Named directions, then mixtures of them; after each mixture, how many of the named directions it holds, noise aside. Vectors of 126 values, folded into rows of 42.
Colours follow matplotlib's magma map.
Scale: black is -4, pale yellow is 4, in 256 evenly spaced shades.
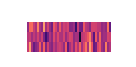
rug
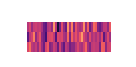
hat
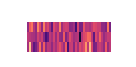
one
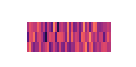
two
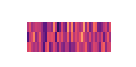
one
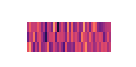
two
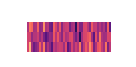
one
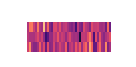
one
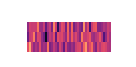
two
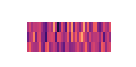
one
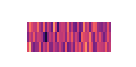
two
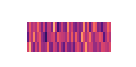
two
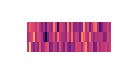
two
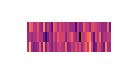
one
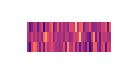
one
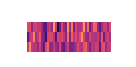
one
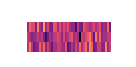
one
